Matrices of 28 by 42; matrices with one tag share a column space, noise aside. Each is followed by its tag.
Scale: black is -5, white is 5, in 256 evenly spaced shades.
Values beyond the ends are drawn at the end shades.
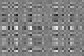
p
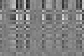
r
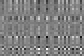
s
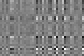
s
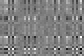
s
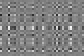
p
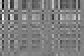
r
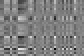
s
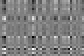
s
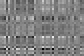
s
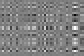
p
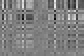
r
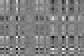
s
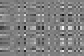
p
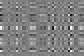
p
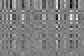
r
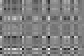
s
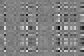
p
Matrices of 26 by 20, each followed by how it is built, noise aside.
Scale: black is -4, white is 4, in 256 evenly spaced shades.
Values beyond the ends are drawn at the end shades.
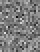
noise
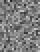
noise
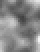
smooth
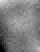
smooth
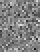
noise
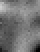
smooth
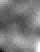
smooth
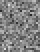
noise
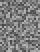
noise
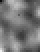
smooth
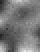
smooth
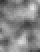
smooth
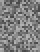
noise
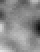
smooth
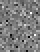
noise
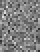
noise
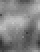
smooth
